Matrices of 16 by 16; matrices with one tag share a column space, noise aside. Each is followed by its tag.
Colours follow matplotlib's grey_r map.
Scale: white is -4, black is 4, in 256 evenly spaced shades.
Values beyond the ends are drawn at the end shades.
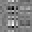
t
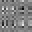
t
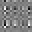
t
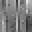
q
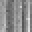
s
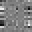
t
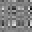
t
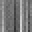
s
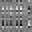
t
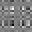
t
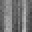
s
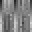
q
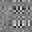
t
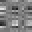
t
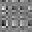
t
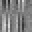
q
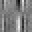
q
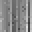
s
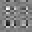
t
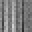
s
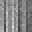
s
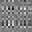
t
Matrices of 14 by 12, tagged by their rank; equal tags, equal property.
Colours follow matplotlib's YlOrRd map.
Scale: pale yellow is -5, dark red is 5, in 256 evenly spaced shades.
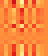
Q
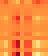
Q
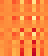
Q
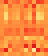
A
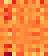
A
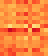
A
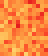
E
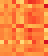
A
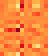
A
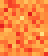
E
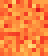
E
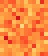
E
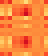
Q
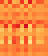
A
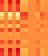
Q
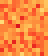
E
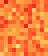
E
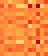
A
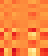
Q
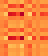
Q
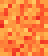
E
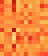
A
